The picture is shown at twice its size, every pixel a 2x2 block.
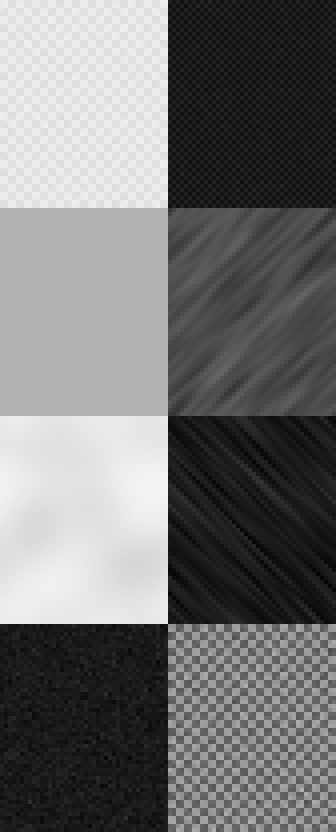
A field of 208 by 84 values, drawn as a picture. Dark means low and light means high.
It is made of 4 by 2 panels. Panel 1,1: very high, checkered, faint in contrast. Panel 1,2: very low, checkered, faint in contrast. Panel 2,1: high, flat. Panel 2,2: low, slanting up to the right, faint in contrast. Panel 3,1: very high, smooth, faint in contrast. Panel 3,2: very low, slanting down to the right, faint in contrast. Panel 4,1: very low, fine-grained, faint in contrast. Panel 4,2: middling, checkered, strong in contrast.
